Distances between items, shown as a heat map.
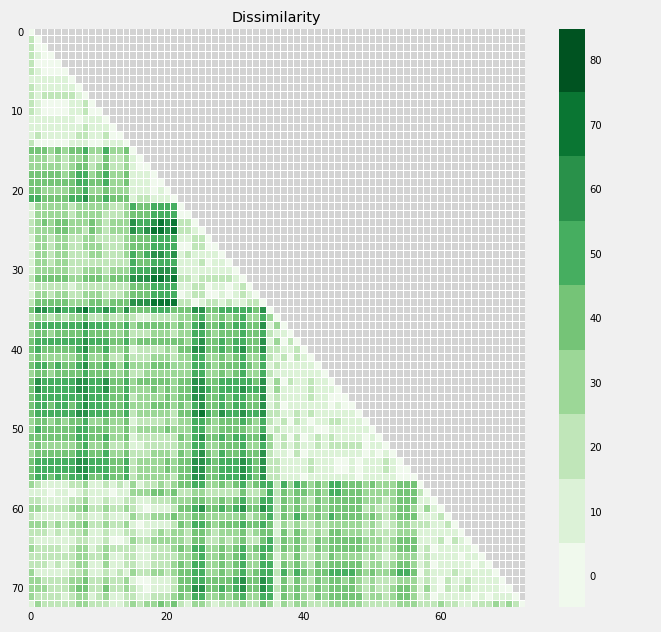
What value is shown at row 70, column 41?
30
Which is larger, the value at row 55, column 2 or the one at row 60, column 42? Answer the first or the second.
the first
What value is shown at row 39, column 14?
50
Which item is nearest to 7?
11
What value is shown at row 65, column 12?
20
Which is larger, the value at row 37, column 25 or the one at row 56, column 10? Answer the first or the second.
the first
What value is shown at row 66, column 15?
20
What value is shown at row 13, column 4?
10
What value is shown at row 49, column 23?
30
